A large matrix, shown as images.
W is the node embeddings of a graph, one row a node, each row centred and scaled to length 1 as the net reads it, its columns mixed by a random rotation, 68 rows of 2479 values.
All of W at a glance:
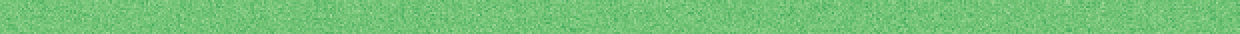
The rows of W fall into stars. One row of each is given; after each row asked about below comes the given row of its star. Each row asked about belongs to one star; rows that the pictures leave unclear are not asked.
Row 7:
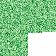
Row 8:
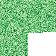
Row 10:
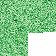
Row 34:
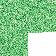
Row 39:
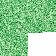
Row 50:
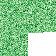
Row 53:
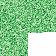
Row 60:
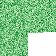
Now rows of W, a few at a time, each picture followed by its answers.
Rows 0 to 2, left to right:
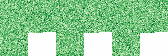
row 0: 8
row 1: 50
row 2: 7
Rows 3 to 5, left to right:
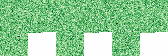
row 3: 39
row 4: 53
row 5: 7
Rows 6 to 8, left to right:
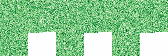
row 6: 34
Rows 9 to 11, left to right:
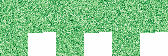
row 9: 39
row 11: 53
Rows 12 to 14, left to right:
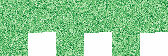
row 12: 34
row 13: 7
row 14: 53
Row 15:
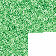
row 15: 34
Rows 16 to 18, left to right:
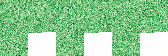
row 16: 39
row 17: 10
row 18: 8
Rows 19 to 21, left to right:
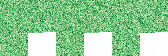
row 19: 10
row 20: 60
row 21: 39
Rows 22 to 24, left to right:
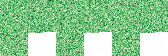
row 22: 53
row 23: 60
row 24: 53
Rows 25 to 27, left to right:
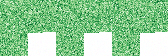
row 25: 50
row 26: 10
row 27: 10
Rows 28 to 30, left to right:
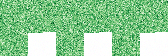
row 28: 39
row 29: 50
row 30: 50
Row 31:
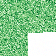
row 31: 8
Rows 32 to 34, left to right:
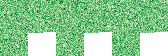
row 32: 50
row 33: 60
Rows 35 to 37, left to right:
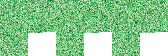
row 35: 7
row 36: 8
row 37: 60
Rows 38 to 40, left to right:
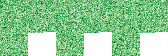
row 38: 60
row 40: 50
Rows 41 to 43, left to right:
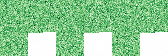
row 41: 10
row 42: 53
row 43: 53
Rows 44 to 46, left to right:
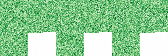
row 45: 39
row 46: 34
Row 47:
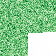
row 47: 7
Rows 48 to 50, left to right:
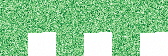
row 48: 50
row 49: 60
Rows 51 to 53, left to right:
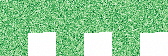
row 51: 8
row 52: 50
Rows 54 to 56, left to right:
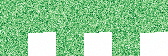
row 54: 7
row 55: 50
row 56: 34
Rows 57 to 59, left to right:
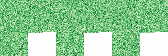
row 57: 34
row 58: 60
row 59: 60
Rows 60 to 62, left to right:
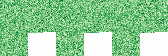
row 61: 10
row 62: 34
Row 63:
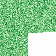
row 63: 34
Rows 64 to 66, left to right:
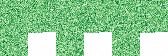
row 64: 7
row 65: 53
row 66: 60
